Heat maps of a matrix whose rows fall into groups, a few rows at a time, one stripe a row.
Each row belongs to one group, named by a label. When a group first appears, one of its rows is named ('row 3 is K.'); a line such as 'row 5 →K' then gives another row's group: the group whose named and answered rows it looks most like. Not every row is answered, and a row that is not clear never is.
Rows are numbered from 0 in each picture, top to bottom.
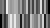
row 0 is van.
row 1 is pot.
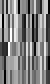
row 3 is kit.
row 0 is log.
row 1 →van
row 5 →van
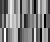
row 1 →pot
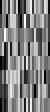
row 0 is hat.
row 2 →log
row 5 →pot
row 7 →kit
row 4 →kit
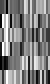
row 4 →kit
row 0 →kit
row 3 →hat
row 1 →hat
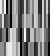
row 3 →pot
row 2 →pot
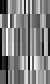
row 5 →kit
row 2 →hat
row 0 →kit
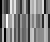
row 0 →pot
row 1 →hat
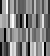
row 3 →pot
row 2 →van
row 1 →pot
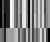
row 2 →van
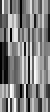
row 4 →kit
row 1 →pot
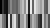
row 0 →kit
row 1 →log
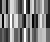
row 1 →van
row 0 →pot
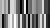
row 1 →van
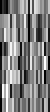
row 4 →hat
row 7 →hat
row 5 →pot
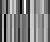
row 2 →hat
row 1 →hat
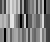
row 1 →pot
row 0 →pot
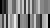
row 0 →kit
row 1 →log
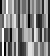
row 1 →log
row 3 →hat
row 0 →hat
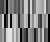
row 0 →kit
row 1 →log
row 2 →pot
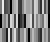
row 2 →log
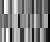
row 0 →log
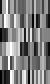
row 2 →kit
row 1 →van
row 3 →pot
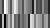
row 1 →hat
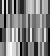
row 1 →van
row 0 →hat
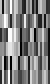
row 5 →hat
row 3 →pot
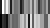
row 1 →kit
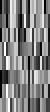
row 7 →van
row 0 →pot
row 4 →van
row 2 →hat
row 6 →hat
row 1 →pot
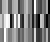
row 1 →van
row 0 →log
